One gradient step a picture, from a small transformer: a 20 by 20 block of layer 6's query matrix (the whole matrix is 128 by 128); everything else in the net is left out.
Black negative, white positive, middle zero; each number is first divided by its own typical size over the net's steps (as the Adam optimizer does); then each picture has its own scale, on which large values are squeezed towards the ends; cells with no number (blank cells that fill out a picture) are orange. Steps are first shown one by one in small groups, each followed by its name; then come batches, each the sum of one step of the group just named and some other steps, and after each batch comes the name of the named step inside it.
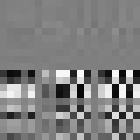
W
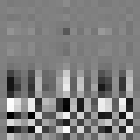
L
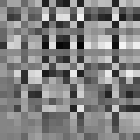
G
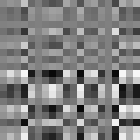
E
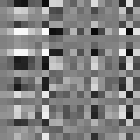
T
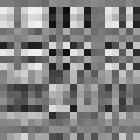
T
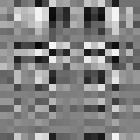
G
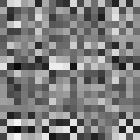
L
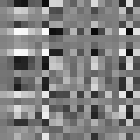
T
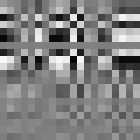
W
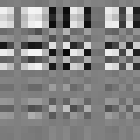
G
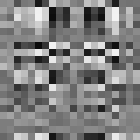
E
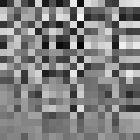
G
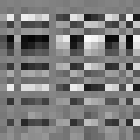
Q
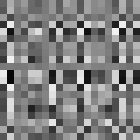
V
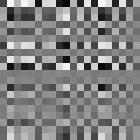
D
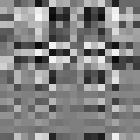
V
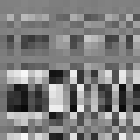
Q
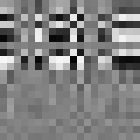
V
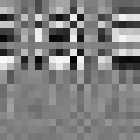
V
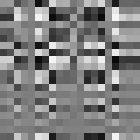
V
